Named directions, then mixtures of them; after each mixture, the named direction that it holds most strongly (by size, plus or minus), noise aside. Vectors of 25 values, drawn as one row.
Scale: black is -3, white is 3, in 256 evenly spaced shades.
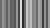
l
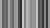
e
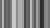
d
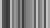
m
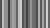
e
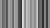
e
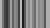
m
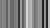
l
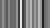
l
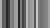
m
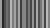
l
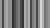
d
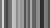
d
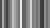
d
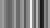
d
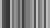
m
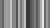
l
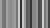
l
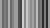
e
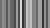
l
